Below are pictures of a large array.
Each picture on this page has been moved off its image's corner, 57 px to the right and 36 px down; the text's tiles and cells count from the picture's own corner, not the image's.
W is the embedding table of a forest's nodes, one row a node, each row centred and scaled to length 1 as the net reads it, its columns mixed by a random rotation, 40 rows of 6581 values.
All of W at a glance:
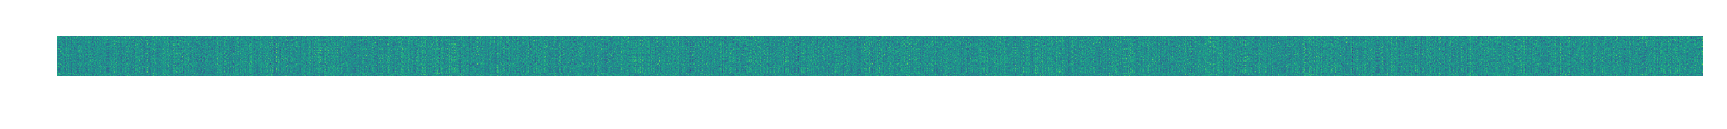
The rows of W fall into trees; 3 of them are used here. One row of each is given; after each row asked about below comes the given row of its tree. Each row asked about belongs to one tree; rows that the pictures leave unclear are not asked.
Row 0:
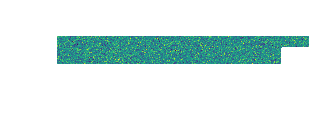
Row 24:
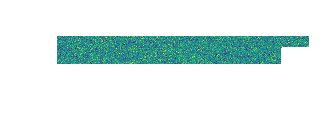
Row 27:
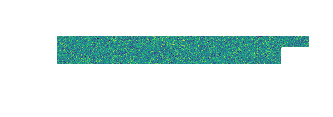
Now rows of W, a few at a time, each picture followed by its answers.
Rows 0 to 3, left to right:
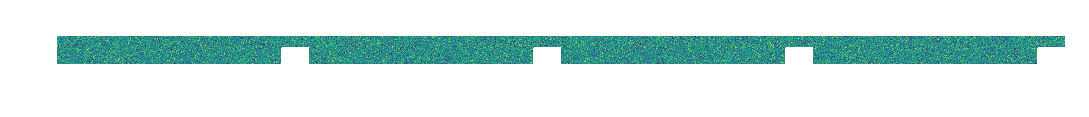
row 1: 27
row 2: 27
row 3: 0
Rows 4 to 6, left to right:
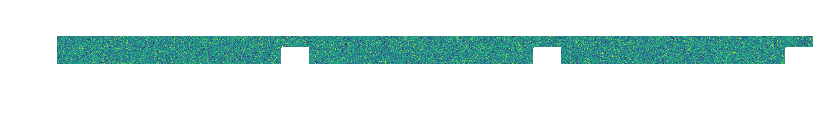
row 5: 27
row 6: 27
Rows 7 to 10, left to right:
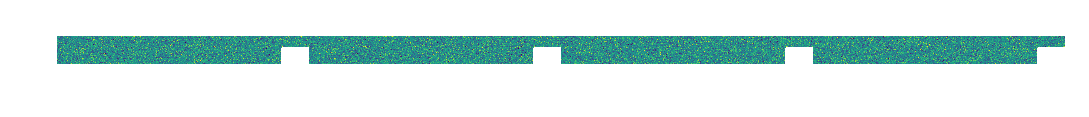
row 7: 24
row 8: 24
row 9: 24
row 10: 27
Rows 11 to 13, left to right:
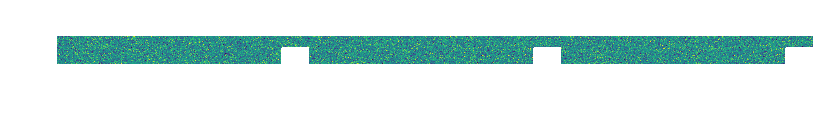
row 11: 24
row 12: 0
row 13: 0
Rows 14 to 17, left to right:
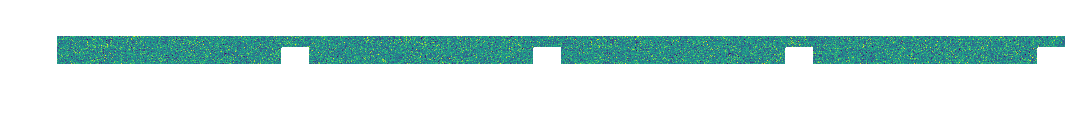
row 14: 24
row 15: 27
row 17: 24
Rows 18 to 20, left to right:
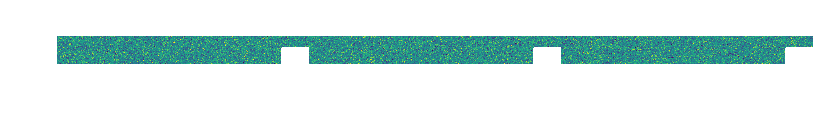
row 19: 0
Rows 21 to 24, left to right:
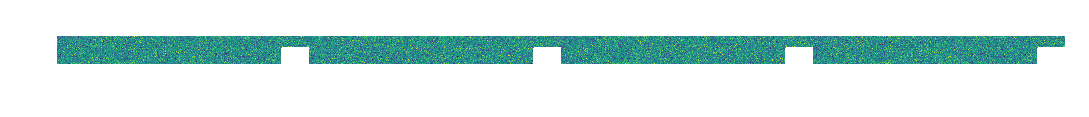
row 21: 24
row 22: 0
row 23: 24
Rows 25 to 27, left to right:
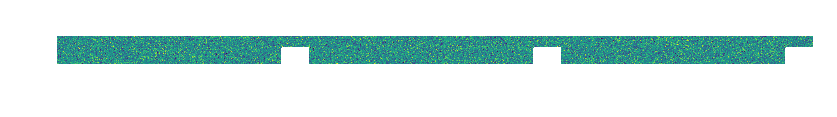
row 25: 24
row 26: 0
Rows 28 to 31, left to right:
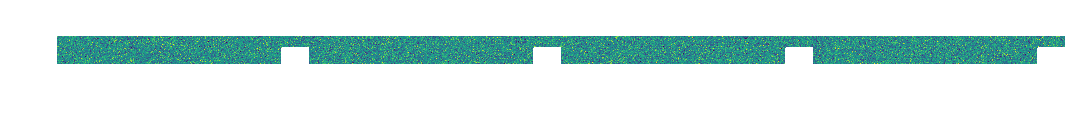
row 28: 27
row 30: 0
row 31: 24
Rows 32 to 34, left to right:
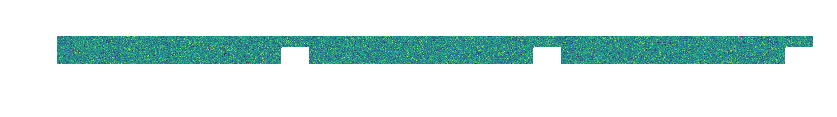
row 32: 24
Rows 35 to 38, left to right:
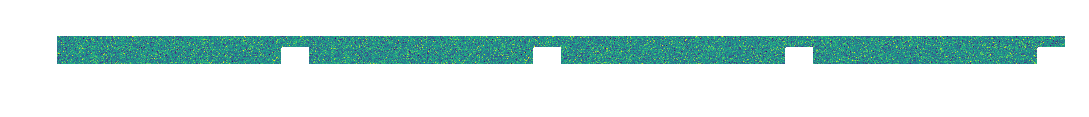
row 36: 24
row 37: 0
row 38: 27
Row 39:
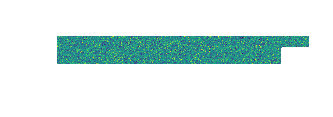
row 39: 0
